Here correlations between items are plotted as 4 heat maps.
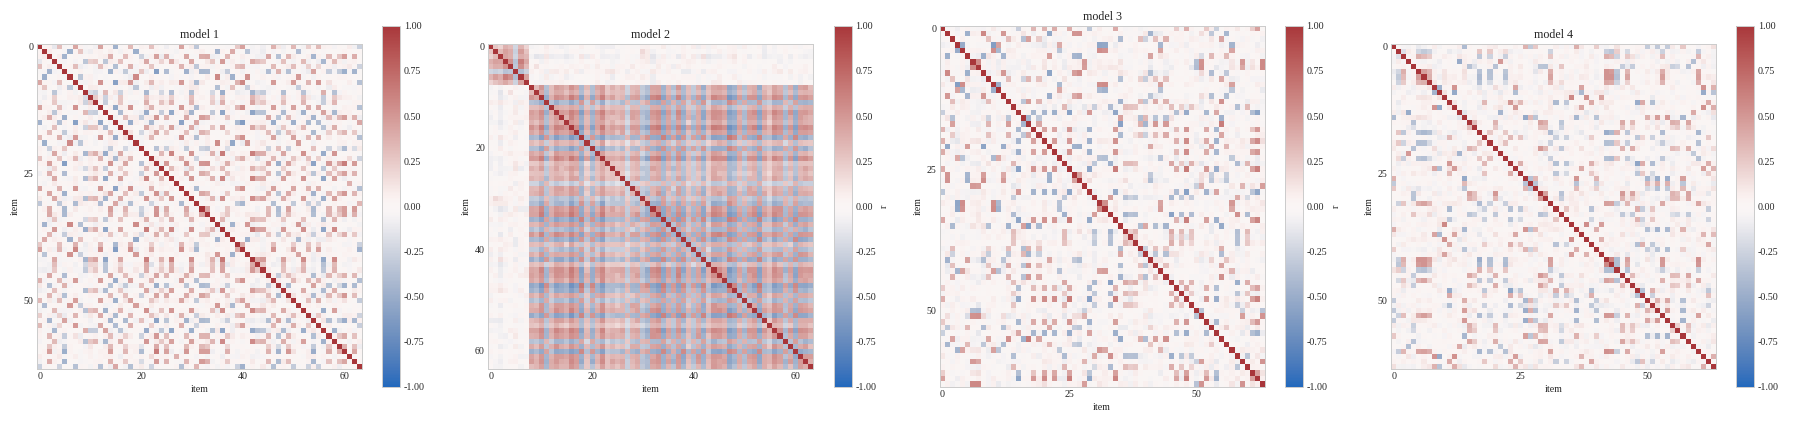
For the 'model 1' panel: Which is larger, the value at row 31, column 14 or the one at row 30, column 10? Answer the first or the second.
the second
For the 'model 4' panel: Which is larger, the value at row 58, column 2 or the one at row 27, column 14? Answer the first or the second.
the second
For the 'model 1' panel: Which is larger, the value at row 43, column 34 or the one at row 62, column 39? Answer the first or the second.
the first
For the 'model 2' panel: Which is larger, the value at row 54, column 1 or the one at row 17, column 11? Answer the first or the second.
the first
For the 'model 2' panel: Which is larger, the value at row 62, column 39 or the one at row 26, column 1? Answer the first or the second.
the first
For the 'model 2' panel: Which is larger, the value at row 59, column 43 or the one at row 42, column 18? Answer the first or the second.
the second
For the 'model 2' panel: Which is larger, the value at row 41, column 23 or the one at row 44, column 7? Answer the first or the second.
the first
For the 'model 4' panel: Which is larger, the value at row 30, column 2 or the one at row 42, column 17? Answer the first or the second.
the first
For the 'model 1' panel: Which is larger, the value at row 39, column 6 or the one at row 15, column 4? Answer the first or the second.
the first
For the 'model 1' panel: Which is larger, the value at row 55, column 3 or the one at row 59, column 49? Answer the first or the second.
the second
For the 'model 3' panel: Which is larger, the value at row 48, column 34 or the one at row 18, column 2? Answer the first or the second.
the first
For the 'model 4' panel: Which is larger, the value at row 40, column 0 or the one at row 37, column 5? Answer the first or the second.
the first
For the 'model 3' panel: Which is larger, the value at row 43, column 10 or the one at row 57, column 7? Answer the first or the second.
the first
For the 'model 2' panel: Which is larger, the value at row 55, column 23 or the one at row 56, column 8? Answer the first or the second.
the second
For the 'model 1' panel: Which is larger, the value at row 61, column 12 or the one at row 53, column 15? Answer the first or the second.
the first
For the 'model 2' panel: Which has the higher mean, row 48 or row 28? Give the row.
28
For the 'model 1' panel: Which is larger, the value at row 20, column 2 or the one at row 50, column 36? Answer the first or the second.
the second
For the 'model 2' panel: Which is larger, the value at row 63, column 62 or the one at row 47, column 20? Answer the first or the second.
the second
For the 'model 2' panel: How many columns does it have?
64
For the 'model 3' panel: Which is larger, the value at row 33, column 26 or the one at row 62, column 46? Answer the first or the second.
the second
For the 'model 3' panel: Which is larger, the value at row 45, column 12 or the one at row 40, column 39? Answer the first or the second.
the first
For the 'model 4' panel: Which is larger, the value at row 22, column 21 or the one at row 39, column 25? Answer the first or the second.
the second
